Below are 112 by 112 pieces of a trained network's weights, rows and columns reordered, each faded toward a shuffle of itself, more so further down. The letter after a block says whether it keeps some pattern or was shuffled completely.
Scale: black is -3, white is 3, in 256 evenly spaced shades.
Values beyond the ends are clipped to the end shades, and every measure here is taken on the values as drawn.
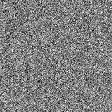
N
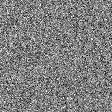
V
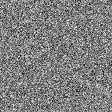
V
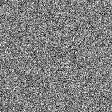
N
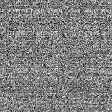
N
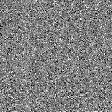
N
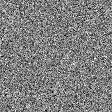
V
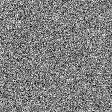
V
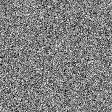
V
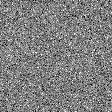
V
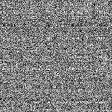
N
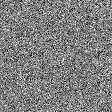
V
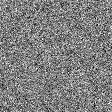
V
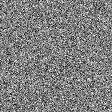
V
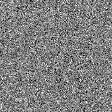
N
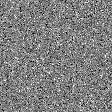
V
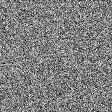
V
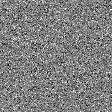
N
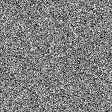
V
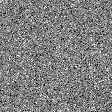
V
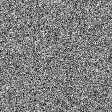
V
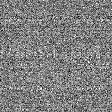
N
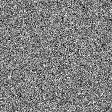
V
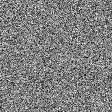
V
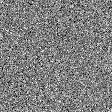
V
